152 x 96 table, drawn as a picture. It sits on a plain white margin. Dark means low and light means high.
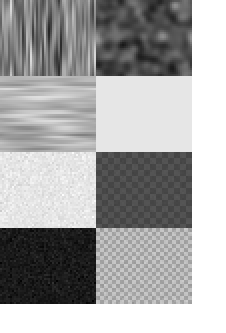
The table splits into 4 rows of 2 panels. Panel 1,1: middling, streaked downward, strong in contrast. Panel 1,2: low, blotchy. Panel 2,1: high, streaked across. Panel 2,2: very high, flat. Panel 3,1: very high, fine-grained, faint in contrast. Panel 3,2: low, checkered, faint in contrast. Panel 4,1: very low, fine-grained, faint in contrast. Panel 4,2: high, checkered.
